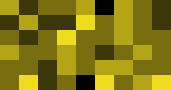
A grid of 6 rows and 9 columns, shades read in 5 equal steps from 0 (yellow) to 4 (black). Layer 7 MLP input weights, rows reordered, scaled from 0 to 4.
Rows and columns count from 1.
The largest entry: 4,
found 2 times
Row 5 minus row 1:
1 -1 1 -1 1 -3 0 0 -1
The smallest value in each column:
1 0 2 0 0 0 1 1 0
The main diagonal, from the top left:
1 1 2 1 2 0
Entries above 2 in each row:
3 4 1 1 1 2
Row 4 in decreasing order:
3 2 2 2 2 2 1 1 1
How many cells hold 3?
10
